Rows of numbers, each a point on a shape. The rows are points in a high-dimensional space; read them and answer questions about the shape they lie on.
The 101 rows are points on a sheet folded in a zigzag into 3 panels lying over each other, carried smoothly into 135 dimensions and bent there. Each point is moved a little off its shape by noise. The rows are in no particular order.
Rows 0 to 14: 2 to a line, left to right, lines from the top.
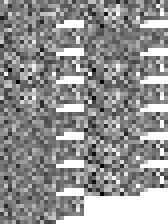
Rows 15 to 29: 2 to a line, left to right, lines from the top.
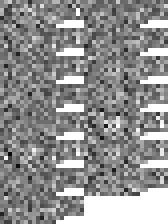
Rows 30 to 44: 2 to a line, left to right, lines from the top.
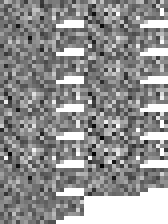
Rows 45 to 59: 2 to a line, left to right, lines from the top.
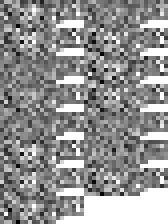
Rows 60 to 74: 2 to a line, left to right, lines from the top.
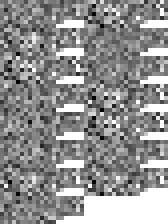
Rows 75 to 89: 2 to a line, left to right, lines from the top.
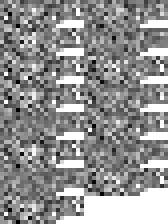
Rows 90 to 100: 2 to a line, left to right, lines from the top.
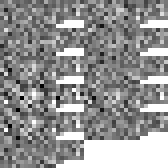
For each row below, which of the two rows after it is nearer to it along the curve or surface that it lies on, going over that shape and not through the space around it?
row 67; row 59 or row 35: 59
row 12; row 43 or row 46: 46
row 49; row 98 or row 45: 98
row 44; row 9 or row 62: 9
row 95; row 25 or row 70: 25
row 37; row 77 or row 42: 42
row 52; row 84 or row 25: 25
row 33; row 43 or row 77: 43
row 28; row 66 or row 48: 48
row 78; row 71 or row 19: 71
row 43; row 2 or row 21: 21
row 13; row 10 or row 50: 50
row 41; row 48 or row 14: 48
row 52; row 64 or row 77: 64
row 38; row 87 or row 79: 79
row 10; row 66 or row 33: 33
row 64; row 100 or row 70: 100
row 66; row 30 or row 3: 30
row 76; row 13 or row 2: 2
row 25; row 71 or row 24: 71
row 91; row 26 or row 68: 68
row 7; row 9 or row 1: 9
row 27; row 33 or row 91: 33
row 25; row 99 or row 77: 99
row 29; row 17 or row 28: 17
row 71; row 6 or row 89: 89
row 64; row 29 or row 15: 15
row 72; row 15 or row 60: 60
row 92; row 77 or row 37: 77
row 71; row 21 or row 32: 21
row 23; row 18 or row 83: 83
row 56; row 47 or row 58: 47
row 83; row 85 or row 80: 80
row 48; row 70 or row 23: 23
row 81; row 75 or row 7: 7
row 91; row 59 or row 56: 56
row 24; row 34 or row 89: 89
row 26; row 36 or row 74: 36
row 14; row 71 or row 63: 63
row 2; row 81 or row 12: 81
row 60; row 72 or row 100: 72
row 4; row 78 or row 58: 58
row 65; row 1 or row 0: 0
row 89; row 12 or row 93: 12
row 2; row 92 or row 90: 92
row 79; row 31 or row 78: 31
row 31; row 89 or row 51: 89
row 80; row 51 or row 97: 97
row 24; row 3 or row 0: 0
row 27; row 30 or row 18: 18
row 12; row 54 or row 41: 54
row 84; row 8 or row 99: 8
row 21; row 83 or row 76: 76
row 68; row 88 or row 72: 72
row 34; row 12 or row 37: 12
